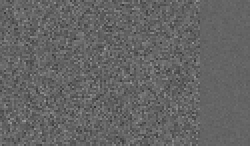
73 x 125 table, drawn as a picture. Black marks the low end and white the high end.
Odd rows or columns: none. Stripes: none. Average level on the scale: 40%. Mirror symmetry: none. Grain: fine. Seam: vertical, 80% of the way across, the right part calmer.
